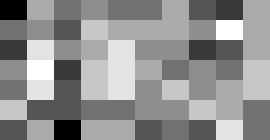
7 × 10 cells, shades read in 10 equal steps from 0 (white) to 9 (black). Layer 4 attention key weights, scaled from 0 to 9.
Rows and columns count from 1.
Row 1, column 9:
7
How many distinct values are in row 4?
7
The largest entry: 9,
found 2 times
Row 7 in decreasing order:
9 6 6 6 5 5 3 3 3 1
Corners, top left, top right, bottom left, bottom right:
9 3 6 5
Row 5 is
5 1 6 2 1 4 2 4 3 2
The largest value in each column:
9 6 9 5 5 6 5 7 7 5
